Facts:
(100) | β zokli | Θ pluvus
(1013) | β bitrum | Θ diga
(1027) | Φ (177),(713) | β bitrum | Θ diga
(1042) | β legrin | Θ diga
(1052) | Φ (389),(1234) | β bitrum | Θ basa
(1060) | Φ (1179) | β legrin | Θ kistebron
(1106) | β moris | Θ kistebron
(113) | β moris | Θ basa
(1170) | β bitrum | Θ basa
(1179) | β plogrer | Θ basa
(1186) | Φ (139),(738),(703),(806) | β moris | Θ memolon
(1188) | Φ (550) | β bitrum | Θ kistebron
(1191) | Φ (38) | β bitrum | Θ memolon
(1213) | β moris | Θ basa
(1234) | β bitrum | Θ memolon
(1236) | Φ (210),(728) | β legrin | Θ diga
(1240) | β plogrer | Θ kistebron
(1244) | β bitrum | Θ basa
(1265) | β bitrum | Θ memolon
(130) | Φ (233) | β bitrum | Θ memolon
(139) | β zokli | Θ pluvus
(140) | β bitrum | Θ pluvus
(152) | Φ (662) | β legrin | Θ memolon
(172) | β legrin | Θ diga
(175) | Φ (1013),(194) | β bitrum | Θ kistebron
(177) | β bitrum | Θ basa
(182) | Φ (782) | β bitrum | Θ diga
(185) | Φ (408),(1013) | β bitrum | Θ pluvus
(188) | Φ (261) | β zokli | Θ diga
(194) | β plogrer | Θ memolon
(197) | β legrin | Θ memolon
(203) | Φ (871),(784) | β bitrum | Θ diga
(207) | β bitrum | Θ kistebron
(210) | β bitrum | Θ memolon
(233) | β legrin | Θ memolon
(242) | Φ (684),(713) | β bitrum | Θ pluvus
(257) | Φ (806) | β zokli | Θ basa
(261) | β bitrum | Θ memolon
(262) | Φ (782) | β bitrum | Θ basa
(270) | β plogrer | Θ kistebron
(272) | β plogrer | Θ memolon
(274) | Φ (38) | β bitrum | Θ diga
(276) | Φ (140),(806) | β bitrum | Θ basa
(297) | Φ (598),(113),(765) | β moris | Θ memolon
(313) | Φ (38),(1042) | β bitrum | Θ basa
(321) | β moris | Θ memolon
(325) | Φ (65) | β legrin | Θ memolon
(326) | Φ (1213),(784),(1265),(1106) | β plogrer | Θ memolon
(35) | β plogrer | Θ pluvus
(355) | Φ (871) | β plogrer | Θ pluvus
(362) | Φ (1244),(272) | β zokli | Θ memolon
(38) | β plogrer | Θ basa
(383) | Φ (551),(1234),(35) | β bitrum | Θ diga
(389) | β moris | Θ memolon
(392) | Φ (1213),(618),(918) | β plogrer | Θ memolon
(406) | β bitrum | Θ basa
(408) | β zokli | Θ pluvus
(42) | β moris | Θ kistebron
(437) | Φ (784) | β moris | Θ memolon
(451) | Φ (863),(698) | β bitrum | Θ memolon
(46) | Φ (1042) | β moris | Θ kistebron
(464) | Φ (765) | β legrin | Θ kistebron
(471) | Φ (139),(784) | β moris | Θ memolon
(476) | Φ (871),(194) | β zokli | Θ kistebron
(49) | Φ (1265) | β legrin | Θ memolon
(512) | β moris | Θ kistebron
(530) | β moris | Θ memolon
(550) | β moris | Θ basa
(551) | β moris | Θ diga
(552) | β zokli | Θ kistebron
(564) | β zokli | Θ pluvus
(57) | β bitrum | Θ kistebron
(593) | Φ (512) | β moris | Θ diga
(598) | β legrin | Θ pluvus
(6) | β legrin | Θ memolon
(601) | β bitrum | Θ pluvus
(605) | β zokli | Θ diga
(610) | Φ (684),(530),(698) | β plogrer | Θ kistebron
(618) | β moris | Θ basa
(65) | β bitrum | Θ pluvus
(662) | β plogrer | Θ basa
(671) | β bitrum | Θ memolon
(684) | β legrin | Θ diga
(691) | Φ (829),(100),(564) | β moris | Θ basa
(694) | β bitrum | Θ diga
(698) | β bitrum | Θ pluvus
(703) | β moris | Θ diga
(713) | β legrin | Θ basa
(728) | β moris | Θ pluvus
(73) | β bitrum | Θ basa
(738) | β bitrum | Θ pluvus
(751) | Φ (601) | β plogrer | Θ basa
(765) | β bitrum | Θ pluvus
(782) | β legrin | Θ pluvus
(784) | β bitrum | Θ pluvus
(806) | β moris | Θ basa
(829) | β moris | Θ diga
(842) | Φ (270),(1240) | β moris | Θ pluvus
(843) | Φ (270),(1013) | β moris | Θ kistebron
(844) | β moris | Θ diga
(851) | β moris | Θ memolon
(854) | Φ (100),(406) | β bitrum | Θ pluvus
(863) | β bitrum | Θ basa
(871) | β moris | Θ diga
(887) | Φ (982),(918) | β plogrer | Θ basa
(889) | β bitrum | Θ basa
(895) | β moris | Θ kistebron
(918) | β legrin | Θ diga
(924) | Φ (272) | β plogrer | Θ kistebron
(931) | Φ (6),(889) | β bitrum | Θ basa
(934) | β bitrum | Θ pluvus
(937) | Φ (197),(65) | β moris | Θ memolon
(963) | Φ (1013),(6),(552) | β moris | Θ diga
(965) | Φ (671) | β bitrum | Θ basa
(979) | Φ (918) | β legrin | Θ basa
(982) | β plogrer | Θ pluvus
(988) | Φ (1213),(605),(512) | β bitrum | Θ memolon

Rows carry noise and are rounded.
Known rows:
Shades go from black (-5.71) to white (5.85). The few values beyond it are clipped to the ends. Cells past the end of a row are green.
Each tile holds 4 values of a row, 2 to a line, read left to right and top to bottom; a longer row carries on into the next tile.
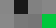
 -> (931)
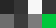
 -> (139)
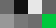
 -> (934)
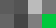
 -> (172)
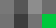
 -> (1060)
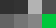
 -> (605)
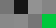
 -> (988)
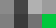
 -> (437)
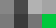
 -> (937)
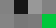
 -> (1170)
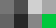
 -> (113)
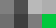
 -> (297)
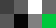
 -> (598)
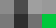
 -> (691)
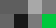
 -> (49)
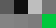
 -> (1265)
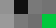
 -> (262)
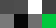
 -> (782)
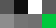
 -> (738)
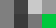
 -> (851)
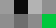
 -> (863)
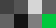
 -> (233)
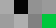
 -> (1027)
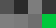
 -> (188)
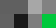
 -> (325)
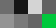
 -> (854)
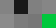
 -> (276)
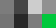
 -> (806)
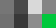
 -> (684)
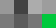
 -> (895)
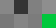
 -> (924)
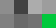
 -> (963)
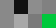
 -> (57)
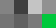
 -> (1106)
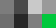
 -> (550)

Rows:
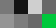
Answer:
(185)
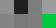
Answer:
(313)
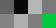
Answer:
(1013)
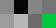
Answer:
(182)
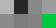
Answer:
(610)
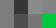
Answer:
(887)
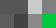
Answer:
(1042)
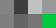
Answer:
(844)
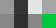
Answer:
(530)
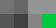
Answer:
(464)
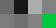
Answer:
(1244)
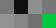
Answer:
(130)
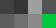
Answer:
(552)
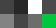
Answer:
(35)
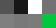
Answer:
(765)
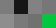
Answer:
(1052)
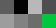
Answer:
(261)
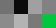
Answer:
(694)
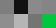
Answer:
(203)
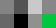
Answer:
(713)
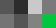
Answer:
(272)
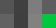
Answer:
(257)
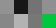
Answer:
(1188)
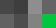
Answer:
(362)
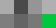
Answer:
(46)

